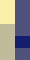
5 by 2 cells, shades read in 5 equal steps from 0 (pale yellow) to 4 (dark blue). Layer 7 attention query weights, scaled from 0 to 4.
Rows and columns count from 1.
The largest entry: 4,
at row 4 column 2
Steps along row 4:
up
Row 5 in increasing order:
1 3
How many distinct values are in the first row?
2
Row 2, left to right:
0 3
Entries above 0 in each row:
1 1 2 2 2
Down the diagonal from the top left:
0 3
